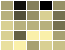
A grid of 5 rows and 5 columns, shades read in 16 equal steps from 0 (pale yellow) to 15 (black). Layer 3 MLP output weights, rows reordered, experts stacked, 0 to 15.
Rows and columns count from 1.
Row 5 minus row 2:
-3 -10 -1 0 -5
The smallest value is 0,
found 3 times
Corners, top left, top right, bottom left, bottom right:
5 6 1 3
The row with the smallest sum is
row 5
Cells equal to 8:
2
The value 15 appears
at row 1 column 4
